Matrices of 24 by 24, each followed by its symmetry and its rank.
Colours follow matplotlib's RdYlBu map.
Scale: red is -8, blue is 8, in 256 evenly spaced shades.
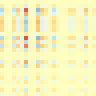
neither, rank one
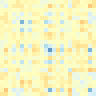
symmetric, rank three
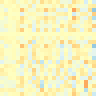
neither, rank three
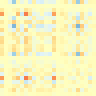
antisymmetric, rank two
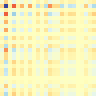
symmetric, rank one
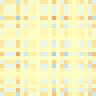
symmetric, rank one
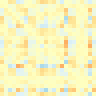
antisymmetric, rank two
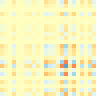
symmetric, rank one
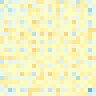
symmetric, rank three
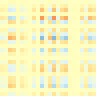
neither, rank one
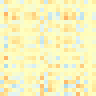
neither, rank three
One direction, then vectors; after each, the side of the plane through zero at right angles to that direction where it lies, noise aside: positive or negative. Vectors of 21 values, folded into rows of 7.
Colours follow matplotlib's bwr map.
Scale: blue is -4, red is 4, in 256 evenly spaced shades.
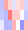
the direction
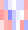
negative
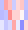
positive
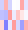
positive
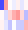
positive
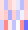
negative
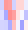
positive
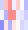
positive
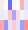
positive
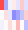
negative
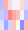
positive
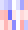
negative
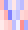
negative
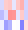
positive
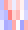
positive
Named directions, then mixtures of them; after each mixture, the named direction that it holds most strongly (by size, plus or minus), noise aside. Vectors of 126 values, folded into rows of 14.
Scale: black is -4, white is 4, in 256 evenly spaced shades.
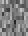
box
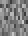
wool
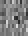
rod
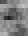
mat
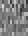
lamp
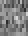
rod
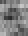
mat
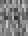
rod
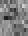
mat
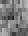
mat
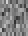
box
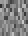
wool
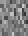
wool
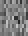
rod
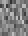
wool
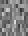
box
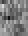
mat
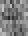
mat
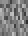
wool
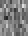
wool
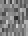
rod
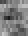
mat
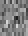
rod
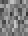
wool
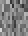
box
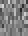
lamp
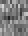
lamp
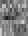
mat
